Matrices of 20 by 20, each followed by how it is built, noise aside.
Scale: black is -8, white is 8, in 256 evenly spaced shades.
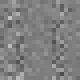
uneven columns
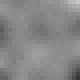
smooth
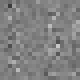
uneven columns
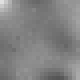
smooth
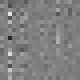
uneven columns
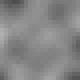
smooth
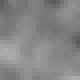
smooth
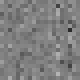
uneven columns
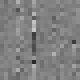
uneven columns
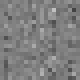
uneven columns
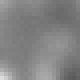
smooth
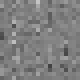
uneven columns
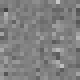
uneven columns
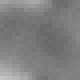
smooth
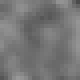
smooth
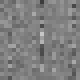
uneven columns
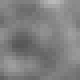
smooth
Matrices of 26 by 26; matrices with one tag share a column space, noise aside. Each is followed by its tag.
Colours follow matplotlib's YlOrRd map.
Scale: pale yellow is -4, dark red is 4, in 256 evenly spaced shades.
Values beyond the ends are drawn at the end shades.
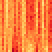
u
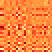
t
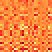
t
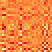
t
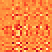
t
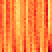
u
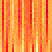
u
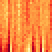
u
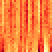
u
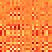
t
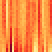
u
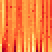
u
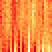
u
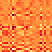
t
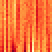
u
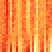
u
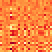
t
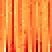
u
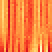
u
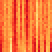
u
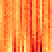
u
